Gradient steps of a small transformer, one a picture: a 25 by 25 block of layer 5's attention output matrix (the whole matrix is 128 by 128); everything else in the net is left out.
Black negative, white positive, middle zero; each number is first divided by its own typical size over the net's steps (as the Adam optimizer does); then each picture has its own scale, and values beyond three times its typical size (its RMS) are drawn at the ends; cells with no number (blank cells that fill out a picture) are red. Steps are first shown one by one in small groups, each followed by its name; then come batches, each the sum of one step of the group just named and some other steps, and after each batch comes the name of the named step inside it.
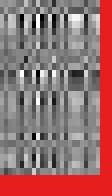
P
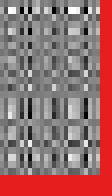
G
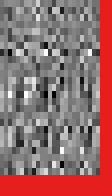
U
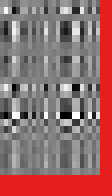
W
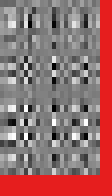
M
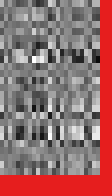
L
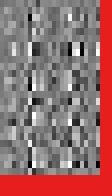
M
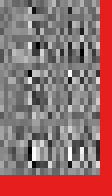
L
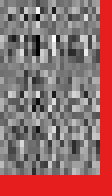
L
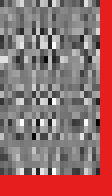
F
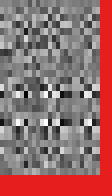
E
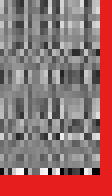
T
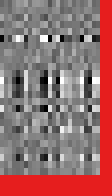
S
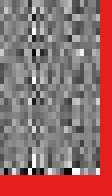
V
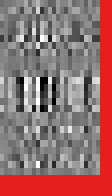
S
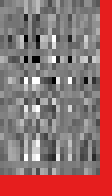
F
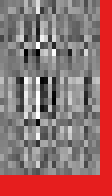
S
